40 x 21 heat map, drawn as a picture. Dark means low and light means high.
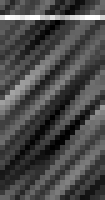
Row 4 stands out from the rest. The values are skewed, with a long tail toward high values. On average the colour sits 30% of the way up the scale. Streaks slant up to the right.
